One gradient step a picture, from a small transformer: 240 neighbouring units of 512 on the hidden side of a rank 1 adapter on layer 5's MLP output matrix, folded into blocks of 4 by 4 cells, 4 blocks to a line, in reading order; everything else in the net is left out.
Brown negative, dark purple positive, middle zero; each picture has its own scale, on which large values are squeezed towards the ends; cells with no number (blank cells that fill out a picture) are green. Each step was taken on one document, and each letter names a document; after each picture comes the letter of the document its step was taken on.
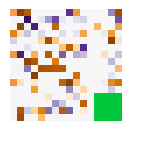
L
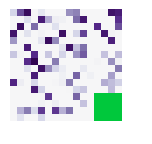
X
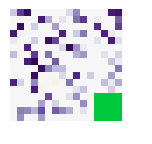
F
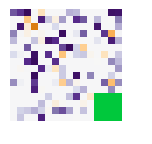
F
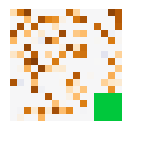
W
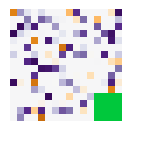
F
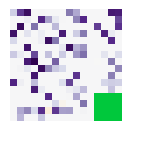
W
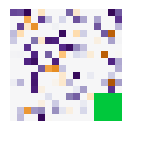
F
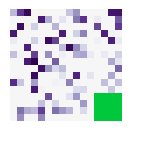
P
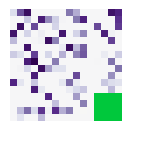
W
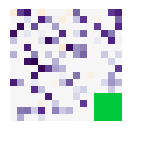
P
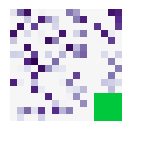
L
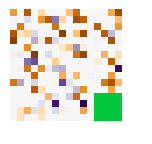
X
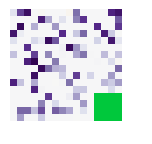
F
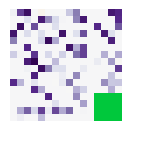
X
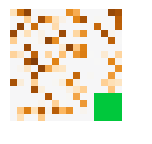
L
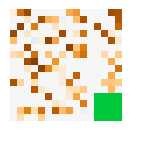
L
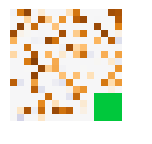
P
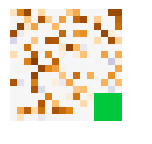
P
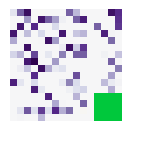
W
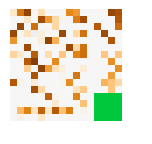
X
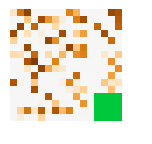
L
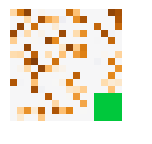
L
